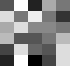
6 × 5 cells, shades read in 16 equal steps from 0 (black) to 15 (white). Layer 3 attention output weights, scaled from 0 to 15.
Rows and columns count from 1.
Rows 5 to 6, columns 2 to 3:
13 6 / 15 0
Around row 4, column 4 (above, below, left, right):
8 5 5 11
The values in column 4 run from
4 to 10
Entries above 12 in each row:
1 2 1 0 2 2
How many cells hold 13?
5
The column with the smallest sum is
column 3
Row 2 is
13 7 14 7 3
